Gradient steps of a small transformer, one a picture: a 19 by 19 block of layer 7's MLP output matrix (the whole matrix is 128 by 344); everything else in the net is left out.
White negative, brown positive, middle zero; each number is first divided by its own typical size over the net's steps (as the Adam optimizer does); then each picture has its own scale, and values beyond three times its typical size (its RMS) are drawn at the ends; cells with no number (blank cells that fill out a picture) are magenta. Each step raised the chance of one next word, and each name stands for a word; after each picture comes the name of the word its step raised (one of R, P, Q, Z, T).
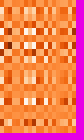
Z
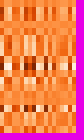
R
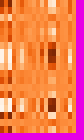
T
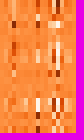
T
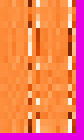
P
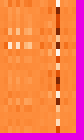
Z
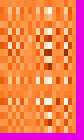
Z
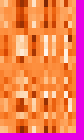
P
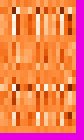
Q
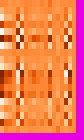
R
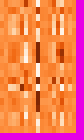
Q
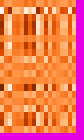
Q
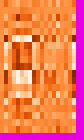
R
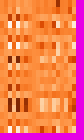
T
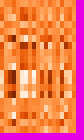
R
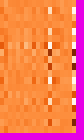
Z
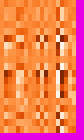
R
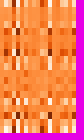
P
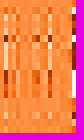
R
